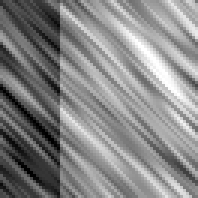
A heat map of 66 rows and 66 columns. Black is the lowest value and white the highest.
Ninth with the lowest average: bottom left. Grain: diagonal, down to the right. Seam: vertical, 30% of the way across, the right part higher. Average level on the scale: 50%.
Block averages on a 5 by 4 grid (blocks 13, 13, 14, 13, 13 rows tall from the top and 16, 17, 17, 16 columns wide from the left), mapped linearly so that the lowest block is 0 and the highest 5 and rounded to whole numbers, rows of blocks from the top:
1 3 4 5 / 1 3 5 5 / 1 3 4 5 / 0 3 4 4 / 0 2 4 4
